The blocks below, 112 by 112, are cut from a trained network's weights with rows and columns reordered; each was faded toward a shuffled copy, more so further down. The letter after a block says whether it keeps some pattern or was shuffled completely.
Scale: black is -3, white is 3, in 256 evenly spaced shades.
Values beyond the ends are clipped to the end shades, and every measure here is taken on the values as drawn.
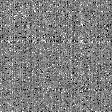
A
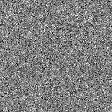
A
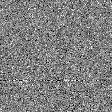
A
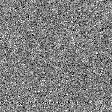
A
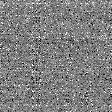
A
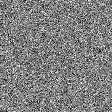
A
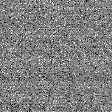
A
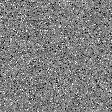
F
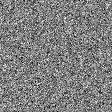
F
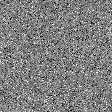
F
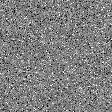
F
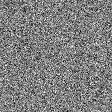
F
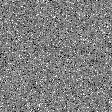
F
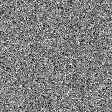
F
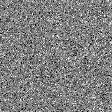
A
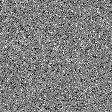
F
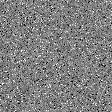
F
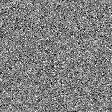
A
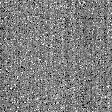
A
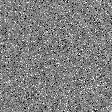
F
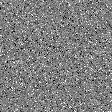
F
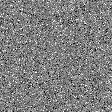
F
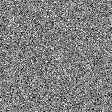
A
